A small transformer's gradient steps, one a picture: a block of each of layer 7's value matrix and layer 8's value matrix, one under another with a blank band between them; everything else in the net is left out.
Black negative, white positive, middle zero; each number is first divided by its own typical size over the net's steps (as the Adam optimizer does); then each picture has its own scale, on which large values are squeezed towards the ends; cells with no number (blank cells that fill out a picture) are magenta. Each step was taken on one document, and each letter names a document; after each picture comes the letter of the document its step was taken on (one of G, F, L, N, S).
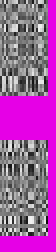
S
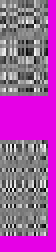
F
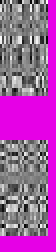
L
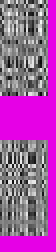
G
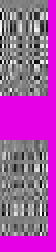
F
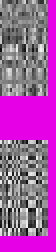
G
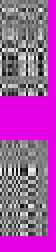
G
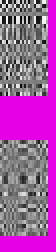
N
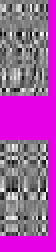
L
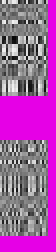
G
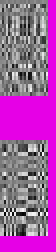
N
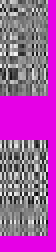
S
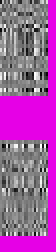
F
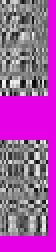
S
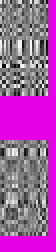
L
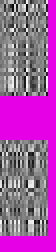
S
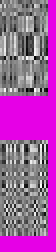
F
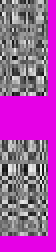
G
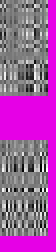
F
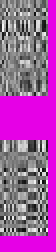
N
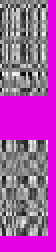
N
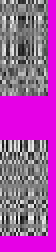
S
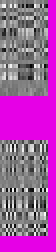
F
